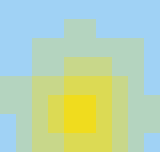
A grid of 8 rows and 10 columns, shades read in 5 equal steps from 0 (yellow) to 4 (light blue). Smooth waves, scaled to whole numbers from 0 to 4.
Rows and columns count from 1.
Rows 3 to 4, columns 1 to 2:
4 4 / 4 4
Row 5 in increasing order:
1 1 1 2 2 2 3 3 3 4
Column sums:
30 28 22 20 14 14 17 22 26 30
